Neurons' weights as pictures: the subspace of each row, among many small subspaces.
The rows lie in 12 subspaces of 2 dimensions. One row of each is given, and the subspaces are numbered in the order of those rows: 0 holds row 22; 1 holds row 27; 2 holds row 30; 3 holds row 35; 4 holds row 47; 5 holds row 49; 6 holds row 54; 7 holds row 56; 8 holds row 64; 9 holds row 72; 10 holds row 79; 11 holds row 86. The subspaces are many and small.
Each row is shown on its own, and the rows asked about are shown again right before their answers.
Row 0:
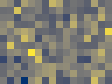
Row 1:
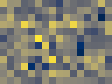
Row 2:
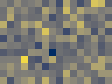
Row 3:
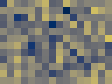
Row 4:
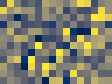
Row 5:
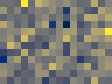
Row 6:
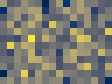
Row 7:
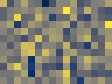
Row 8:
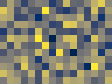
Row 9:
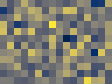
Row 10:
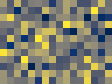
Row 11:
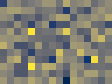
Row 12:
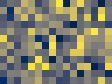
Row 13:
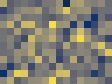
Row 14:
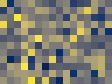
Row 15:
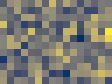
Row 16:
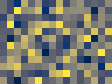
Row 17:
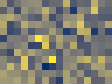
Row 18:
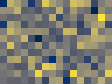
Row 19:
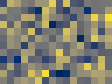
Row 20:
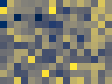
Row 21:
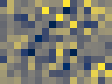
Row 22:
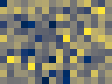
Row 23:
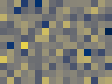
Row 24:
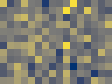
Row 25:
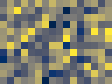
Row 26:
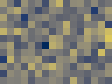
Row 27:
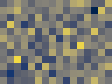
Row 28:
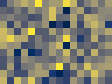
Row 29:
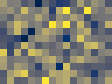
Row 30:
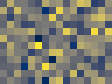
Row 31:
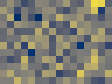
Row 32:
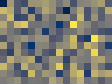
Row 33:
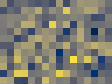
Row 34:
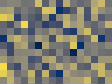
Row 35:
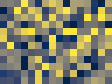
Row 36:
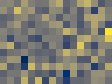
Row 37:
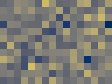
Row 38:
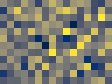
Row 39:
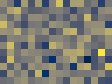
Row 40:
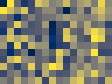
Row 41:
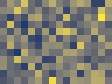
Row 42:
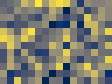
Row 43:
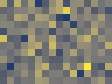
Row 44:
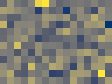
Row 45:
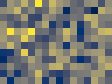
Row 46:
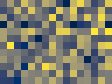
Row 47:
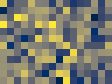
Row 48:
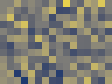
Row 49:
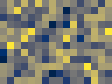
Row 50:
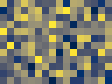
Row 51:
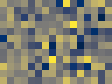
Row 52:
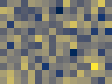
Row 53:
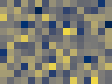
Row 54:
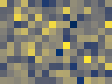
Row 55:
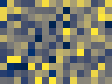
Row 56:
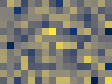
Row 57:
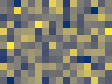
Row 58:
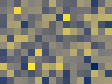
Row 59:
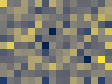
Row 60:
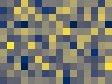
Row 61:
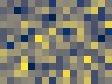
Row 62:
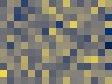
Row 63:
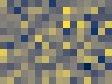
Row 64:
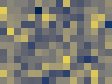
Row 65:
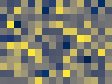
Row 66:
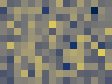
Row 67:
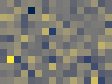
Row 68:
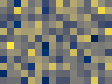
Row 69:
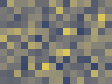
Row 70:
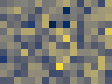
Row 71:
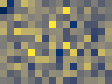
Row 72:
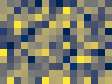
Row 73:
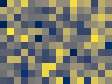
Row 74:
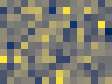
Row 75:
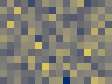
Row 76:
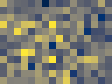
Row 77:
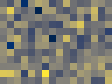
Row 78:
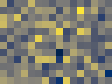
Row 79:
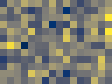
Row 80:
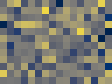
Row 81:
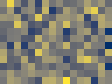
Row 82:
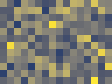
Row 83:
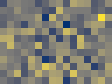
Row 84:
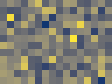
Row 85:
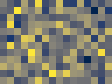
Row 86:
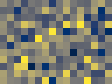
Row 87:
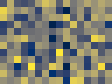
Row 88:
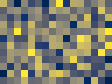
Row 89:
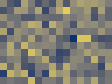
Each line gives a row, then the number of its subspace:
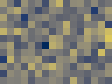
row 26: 8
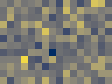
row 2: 2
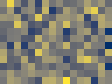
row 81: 9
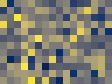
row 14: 2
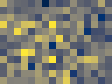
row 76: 0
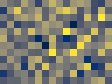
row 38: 3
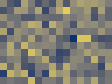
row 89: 10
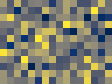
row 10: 11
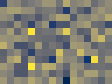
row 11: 3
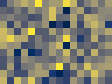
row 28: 9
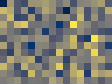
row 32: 6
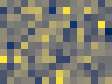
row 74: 10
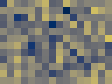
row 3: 0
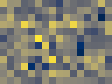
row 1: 0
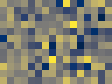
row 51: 0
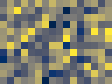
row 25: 5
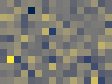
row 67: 8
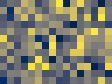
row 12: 0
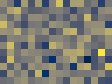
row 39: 8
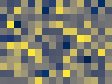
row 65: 9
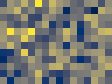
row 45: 5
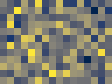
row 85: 9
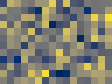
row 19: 10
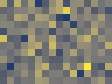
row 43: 0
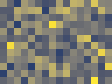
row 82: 10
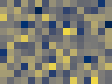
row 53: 8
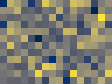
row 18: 4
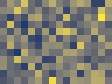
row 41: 1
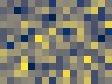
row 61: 11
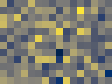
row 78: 4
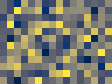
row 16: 9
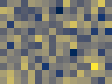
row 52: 3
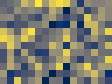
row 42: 9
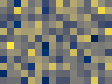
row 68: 10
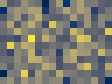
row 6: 7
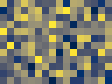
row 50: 3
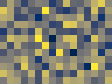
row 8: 3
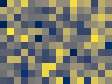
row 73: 4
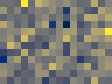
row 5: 5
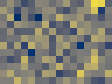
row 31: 1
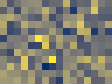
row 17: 2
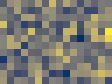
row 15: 10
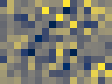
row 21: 0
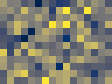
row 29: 9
